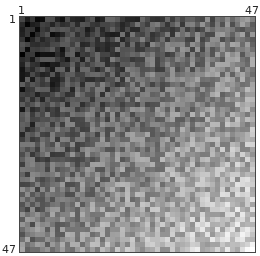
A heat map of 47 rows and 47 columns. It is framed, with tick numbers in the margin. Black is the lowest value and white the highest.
No regular stripes run through it. Values rise toward the bottom right. No row or column stands out. On average the colour sits 50% of the way up the scale. The ninth with the lowest average is the top left.
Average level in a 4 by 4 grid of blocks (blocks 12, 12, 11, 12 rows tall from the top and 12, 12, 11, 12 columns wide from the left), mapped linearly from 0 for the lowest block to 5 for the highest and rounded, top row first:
0122
1223
2334
2345
